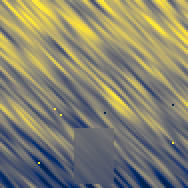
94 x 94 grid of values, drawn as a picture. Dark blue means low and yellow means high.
Six lone cells stand out: four far higher and two far lower than their neighbours. The field climbs toward the top. The grain runs diagonally down to the right. In the bottom middle lies a patch that is calmer than the rest.
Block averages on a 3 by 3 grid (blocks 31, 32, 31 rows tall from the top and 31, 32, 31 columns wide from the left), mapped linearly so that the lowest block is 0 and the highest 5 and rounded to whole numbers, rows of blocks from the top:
5 4 5 | 3 2 3 | 0 0 0
